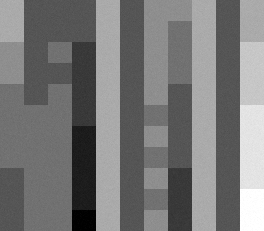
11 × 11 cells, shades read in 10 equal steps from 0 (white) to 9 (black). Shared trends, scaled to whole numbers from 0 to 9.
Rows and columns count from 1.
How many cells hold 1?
4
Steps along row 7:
same same up down up down up down up down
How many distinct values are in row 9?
7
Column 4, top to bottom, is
6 6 7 7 7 7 8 8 8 8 9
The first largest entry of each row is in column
2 2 4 4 4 4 4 4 4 4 4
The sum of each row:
50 51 51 52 53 52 52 53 54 54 54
